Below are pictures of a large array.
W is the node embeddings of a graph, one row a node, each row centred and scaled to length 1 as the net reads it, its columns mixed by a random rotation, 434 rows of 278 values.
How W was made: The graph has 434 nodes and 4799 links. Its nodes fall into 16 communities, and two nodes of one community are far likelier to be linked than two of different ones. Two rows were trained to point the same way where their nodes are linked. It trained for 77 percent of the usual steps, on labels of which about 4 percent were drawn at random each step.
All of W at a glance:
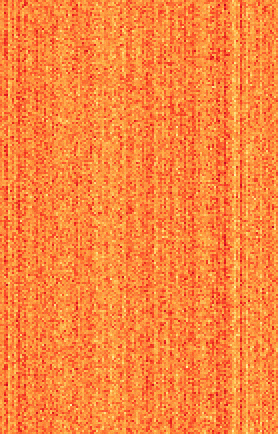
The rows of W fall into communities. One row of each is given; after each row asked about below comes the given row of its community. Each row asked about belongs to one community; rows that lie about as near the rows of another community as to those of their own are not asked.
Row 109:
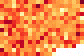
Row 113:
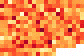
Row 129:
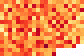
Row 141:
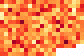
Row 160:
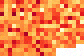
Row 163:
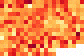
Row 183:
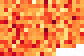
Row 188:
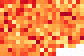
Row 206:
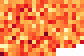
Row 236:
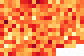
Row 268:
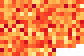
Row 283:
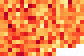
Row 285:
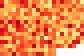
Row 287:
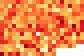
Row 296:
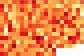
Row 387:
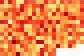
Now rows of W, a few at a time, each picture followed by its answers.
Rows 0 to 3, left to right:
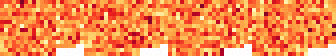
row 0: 188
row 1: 113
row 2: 236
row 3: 183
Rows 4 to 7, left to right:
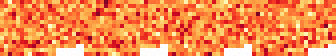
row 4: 287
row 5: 287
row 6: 387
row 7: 268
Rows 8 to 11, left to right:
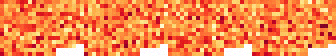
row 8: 296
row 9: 268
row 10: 206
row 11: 387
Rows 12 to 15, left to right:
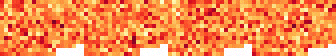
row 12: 296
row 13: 160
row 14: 206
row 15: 141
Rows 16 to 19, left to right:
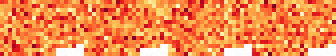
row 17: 206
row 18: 188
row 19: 387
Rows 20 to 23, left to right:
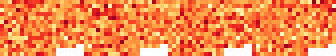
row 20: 236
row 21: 287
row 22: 113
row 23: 268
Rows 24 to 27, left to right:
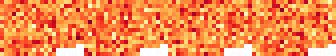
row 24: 141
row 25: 129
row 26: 236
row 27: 206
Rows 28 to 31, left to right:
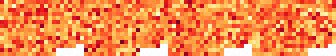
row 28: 141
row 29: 141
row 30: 283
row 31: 113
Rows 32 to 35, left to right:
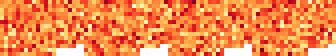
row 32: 183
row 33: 296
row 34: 188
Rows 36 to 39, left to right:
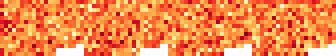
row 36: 268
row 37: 109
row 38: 163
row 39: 163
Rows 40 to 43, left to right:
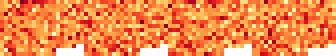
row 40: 188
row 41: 160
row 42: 163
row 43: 183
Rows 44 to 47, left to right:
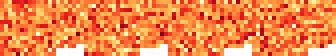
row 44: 296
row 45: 287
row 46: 183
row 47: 283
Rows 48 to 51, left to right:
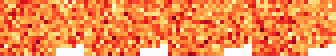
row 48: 287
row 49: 163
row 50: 283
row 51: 283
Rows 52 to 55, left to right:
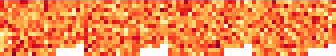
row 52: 163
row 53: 283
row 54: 160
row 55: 268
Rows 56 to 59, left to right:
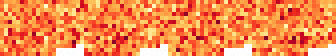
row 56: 109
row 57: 206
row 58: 188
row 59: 206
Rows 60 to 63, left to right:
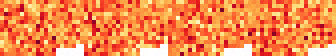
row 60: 387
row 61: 283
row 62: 183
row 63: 283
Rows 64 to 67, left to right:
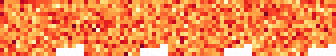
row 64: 296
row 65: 141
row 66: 129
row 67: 113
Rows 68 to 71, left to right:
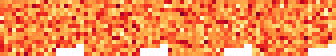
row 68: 141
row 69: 268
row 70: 141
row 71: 188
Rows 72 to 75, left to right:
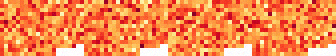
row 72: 268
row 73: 183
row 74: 113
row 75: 160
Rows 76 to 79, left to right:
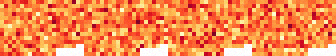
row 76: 287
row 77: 296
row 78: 387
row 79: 113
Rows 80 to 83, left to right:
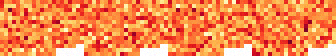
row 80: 141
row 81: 113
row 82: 287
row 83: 109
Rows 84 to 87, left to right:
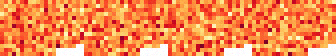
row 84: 183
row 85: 296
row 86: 268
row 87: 129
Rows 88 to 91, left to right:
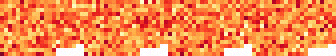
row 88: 296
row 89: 287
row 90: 285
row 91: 183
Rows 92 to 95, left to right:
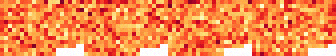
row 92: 268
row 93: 188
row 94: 163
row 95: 287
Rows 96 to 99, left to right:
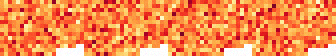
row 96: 387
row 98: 188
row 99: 188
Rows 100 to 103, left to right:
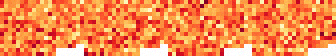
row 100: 285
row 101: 109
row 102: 236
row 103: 183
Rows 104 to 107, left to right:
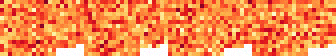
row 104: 141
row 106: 141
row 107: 283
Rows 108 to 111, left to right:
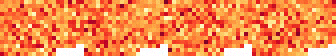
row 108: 268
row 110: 141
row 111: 109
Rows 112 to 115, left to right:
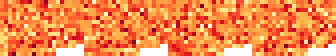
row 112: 163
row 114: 283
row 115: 113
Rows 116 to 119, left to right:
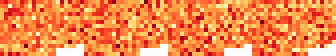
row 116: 287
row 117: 160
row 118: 206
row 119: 283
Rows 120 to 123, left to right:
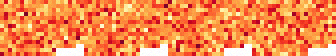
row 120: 109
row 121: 109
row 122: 141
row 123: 387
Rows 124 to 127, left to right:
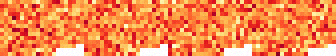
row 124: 113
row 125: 183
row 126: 268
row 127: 163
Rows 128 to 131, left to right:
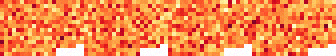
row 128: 141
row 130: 287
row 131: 285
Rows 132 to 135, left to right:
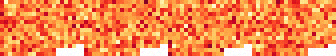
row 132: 268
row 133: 160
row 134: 268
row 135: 129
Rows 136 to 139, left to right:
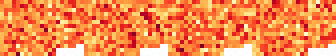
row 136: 387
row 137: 113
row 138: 113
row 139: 188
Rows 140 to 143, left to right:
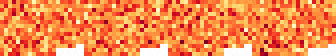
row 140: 287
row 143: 183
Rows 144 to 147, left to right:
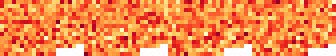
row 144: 285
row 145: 296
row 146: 296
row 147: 285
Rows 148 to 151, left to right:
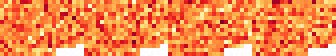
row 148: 183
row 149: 183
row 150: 296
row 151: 285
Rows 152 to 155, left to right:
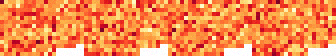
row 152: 141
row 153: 285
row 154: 285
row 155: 283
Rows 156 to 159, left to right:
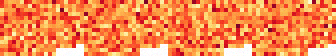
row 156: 113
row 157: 160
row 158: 183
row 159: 268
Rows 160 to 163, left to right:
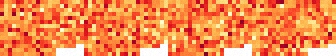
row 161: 285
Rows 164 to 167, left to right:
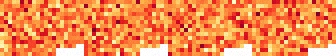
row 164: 387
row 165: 283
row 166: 268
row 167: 188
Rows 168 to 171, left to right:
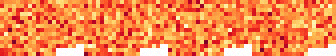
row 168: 129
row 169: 129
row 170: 283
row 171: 285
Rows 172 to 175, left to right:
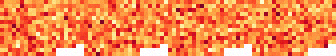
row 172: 268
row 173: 285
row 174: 283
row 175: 109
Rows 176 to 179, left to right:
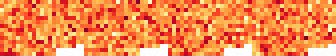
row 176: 160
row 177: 113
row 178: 283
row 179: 206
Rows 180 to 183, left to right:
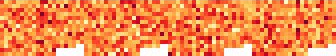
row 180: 141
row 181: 287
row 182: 206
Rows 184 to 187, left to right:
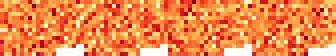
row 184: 268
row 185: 287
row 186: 285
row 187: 206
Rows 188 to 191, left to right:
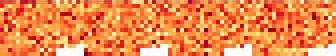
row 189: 129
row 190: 129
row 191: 113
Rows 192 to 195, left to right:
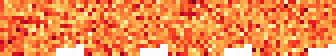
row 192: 283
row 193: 129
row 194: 287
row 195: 236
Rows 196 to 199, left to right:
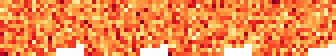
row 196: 160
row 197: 160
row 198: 163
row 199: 163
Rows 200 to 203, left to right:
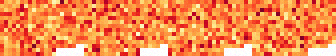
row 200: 268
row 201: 188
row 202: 163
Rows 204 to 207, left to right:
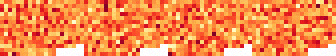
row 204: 129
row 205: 296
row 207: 141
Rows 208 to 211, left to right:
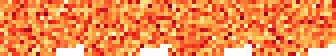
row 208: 188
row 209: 296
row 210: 129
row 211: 141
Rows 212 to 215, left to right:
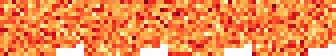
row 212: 285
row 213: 160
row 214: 287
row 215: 268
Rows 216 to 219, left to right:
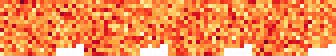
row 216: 188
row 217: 283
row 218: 206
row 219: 285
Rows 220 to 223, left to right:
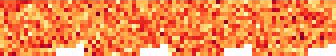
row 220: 163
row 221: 287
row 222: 188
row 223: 296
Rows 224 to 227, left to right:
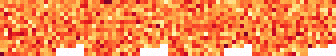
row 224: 109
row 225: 285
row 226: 296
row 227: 296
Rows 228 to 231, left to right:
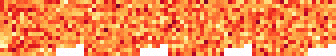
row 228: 113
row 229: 283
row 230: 236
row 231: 183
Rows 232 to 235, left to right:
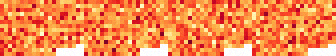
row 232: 283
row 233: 109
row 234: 163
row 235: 141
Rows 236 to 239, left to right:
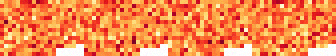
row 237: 160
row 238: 387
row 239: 287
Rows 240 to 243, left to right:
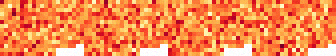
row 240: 287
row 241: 183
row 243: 141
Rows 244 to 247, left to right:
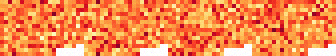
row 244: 268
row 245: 163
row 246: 183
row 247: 188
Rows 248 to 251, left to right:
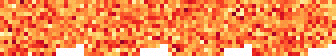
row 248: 163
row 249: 296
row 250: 188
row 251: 160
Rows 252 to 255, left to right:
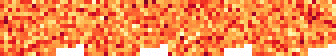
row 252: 283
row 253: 287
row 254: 206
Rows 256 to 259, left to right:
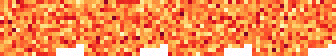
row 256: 160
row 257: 206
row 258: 287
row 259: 183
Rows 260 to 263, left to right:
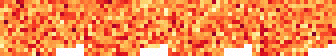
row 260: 188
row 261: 296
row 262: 109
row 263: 283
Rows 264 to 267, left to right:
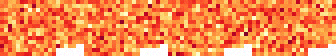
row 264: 296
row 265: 283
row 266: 287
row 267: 141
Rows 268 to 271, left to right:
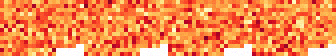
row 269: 163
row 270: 296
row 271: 160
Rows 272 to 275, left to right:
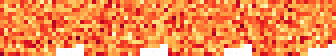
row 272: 109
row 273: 129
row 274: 183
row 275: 283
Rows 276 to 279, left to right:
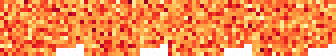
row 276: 129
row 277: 129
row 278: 268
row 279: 387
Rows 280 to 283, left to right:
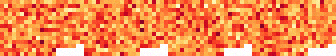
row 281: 141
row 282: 113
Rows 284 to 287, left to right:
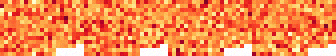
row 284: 113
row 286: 236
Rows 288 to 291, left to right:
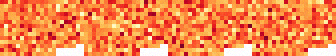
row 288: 296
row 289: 387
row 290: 296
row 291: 206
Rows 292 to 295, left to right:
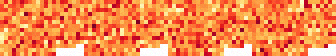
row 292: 163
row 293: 296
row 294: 109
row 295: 285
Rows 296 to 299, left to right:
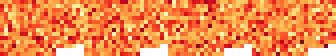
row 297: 206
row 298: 141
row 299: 109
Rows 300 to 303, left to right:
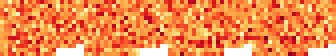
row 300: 206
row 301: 113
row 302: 163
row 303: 206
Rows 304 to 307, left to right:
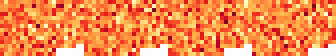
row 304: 268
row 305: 183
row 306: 160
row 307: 268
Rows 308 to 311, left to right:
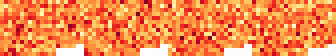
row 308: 183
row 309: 160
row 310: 206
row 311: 283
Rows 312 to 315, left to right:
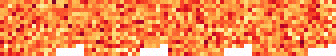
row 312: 283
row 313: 141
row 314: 283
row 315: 160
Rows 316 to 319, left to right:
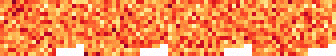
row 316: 188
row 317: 109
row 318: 163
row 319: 160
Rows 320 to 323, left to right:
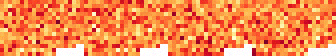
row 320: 141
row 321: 141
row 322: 206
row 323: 109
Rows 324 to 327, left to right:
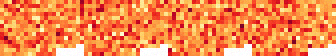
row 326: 387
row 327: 285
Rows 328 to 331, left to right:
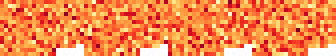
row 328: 188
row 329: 296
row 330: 268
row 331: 387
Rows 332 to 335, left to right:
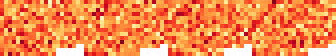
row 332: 109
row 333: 287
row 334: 287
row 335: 163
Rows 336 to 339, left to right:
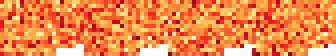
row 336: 287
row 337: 283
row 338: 109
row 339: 129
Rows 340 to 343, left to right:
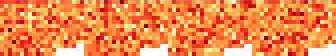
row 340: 109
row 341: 206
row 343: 206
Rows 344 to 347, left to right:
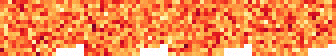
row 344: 296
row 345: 283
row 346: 113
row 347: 113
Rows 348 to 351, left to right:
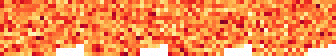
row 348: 296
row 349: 387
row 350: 296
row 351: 141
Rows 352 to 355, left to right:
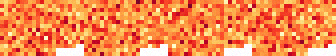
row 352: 206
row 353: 283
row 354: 287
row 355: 113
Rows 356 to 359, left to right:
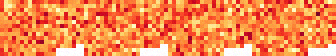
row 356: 206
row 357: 287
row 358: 183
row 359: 188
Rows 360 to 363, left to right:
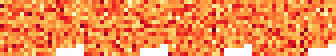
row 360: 113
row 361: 160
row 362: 387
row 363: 268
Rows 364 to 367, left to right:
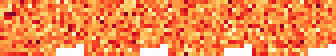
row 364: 287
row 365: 285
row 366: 160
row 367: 160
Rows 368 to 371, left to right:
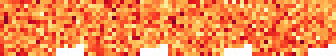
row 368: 283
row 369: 206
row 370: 183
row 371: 109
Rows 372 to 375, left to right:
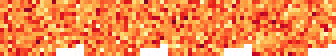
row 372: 283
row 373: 160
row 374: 183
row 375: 285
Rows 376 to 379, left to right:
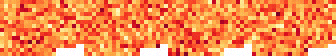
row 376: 206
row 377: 268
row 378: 109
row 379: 387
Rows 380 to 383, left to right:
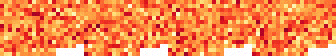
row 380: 113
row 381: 268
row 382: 283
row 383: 109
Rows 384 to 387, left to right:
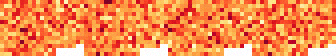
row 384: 188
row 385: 285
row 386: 113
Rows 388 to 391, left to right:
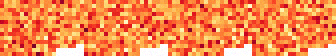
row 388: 285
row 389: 287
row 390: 268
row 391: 268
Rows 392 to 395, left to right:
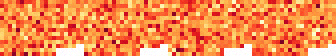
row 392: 163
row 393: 387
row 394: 188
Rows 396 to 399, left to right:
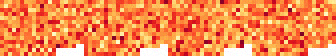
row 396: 141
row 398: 285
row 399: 188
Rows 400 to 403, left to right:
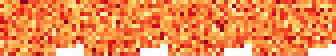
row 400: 206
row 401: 236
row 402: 141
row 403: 206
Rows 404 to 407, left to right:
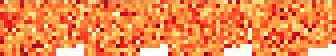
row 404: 268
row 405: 268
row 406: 296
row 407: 206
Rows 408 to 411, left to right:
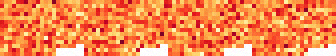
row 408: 285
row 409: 141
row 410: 160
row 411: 113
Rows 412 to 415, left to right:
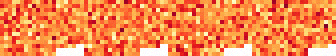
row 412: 129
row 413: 129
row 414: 296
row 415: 206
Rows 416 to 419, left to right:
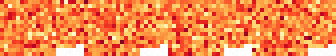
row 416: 287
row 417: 141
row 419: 129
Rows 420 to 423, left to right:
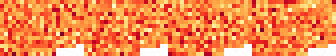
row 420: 129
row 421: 285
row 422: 160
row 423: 296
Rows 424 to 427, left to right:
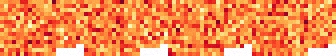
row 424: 109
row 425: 160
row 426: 129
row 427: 109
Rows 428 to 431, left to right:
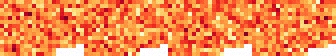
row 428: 113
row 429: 141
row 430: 113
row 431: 296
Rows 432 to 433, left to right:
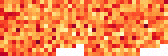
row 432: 285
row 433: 296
